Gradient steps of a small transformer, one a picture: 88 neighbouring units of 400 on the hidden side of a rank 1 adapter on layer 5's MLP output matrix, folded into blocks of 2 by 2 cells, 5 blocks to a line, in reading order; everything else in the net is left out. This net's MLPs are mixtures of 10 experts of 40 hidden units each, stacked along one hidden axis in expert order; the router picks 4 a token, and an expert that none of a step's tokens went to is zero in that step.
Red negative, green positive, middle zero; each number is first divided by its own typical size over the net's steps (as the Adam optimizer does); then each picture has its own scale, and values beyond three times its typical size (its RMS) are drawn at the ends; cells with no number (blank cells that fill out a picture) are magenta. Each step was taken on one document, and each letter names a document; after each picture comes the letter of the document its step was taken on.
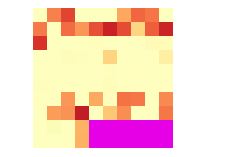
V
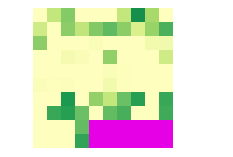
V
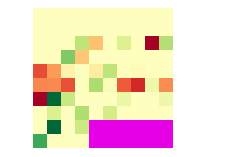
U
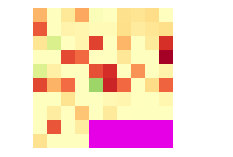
U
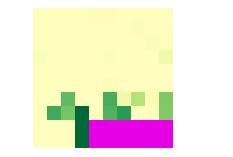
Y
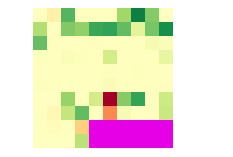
V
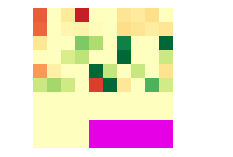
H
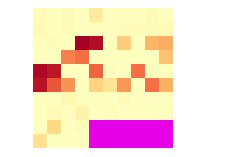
U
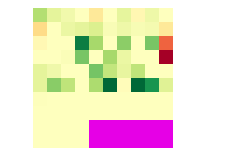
H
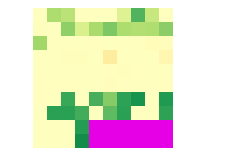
V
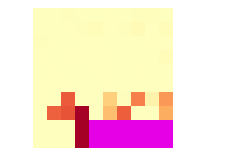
Y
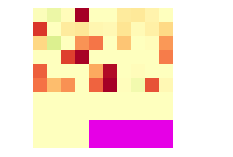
H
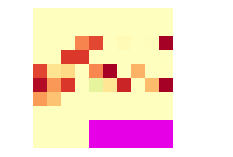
U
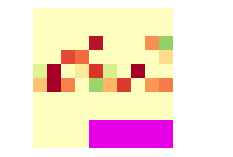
U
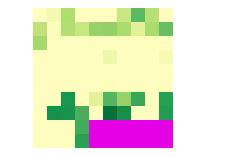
V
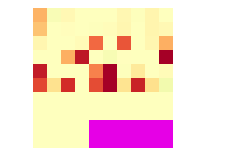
H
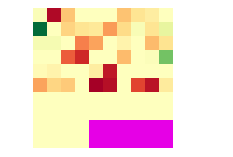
H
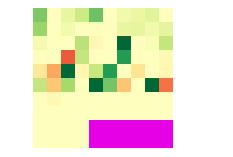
U
